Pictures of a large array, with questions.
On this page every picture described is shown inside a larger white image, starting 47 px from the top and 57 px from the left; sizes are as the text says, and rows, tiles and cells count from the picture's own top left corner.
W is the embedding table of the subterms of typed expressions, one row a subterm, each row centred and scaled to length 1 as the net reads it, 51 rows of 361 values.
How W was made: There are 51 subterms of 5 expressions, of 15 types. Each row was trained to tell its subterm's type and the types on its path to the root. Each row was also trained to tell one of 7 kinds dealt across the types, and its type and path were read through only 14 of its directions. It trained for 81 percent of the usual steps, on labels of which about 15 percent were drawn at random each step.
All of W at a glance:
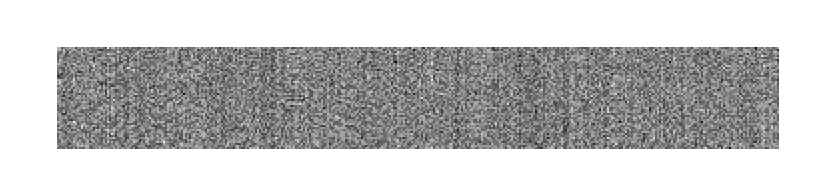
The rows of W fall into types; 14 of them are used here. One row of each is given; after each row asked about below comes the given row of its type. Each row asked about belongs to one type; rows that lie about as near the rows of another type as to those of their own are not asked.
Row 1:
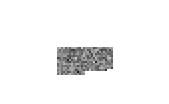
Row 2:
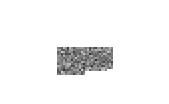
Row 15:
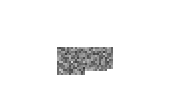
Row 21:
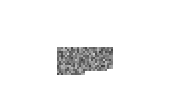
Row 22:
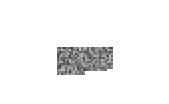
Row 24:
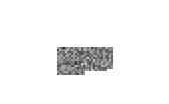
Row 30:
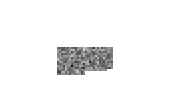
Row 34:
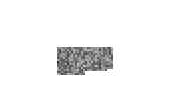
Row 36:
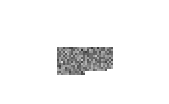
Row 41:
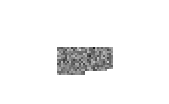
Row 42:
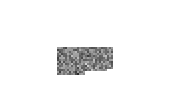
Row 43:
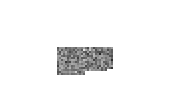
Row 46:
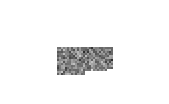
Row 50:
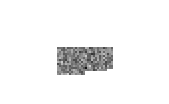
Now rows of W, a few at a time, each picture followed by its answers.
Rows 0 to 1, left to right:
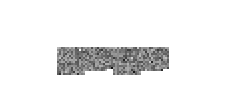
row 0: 24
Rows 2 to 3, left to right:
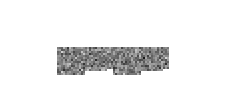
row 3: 21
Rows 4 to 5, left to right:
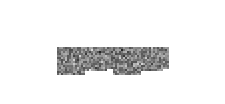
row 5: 41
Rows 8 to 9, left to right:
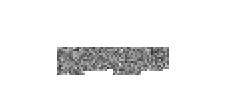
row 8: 42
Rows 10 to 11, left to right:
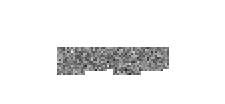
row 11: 2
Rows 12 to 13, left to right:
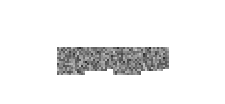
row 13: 41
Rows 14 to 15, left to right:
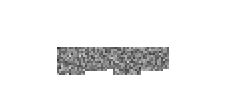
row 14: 22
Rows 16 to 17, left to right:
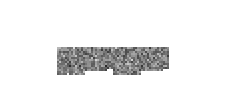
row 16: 24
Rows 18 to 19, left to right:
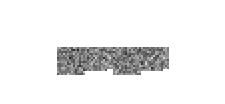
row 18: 1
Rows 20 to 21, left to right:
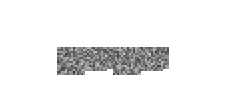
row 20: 2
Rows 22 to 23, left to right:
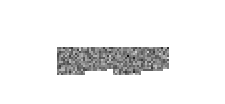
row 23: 50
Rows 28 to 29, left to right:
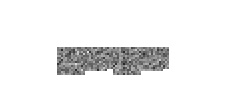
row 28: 2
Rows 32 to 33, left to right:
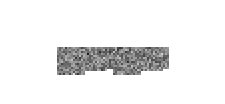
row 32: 22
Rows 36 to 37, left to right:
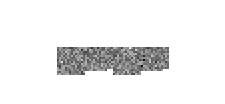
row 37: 42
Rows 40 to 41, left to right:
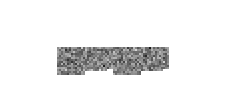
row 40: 1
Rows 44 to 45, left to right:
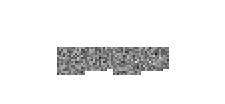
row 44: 43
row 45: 22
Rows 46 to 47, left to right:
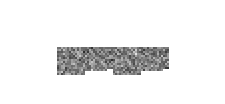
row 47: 46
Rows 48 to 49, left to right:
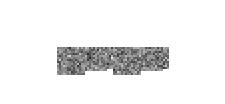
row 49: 30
